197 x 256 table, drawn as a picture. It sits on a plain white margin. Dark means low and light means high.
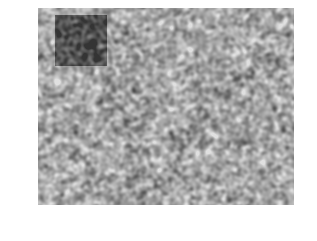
The top left is the ninth with the lowest average. Neither half mirrors the other. In the top left lies a patch that is lower than the rest. On average the colour sits 60% of the way up the scale. No regular stripes run through it.
